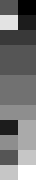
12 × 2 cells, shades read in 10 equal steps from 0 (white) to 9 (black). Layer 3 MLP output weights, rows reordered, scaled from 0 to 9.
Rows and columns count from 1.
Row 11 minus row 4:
0 -4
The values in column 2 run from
0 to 9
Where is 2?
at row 11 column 2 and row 12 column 1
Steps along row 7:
same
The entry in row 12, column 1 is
2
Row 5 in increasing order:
6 6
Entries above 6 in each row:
1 1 2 0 0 0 0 0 1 0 0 0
